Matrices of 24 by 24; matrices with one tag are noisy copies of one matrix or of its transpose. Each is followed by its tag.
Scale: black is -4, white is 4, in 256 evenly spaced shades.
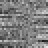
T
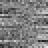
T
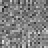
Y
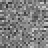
Y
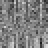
T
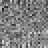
Y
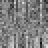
T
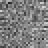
Y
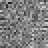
Y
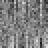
T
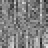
T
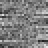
T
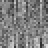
T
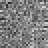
Y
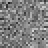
Y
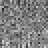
Y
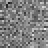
Y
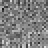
Y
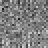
Y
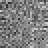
Y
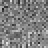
Y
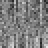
T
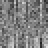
T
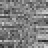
T
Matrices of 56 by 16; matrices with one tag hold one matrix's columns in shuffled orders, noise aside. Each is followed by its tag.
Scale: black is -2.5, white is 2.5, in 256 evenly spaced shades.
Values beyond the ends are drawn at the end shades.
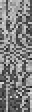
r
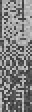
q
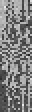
r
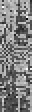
r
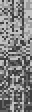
q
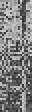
q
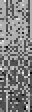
q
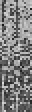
q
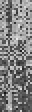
q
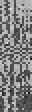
r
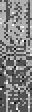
q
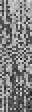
r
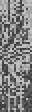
r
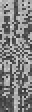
r
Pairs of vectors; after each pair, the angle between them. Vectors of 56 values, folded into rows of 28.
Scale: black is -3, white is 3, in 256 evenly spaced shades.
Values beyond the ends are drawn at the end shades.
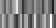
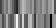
nearly opposite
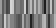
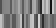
partly opposed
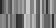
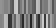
orthogonal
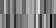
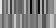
partly opposed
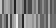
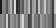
partly opposed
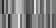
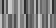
partly aligned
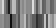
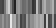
nearly opposite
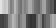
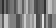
partly opposed
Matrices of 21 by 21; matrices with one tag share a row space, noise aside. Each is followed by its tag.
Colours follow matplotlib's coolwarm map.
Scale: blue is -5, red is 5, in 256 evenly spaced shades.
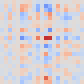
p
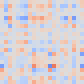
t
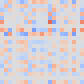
t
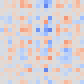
p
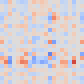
t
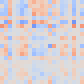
t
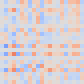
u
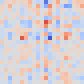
p
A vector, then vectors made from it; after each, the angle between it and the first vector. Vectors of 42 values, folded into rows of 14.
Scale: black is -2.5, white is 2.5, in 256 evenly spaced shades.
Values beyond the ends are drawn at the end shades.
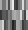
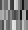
nearly opposite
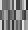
orthogonal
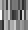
partly opposed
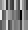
partly opposed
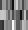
nearly opposite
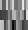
nearly parallel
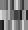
nearly opposite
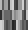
nearly parallel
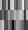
nearly parallel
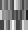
nearly opposite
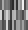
orthogonal
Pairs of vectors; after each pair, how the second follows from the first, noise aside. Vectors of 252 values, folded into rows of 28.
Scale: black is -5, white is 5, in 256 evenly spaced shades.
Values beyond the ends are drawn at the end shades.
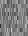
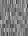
wrapped around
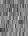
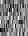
scaled up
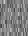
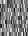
scaled up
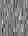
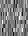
scaled up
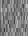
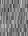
wrapped around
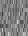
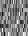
scaled up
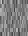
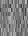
wrapped around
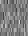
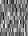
scaled up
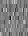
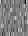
wrapped around
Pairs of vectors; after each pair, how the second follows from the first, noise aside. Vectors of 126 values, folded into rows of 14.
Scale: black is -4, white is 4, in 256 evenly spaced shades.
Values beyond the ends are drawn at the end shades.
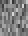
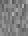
shrunk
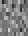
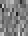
shuffled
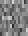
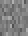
shrunk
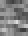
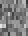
shuffled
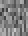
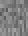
shrunk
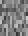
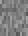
shrunk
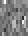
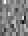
sign-scrambled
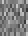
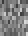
sign-scrambled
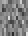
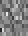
shuffled
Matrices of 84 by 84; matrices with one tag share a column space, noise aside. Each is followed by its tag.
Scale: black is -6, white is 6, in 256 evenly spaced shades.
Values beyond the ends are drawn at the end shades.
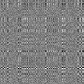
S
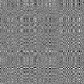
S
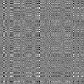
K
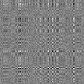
S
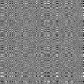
K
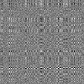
S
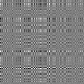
S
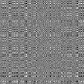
K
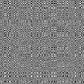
K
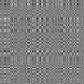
S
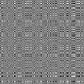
K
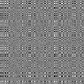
K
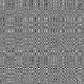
S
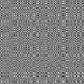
K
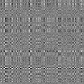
S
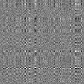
S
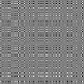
K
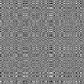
K
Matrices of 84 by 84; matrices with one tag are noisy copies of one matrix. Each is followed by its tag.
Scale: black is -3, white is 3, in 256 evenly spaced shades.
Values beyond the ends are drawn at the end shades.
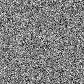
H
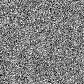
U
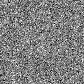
U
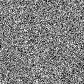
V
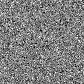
H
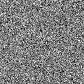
H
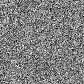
U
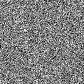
V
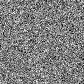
V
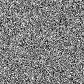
H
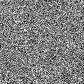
V
